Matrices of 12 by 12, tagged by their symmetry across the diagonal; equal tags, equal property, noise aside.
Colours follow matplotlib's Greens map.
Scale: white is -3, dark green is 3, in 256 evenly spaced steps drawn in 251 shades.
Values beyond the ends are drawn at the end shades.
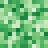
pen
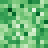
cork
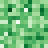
cork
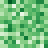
cork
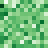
pen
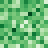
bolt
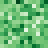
cork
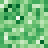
bolt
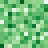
pen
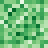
bolt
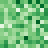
cork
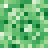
bolt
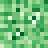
pen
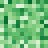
pen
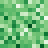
pen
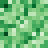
bolt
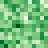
pen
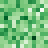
cork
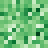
pen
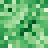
bolt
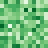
pen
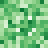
bolt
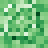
bolt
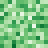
cork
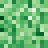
cork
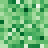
cork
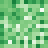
bolt
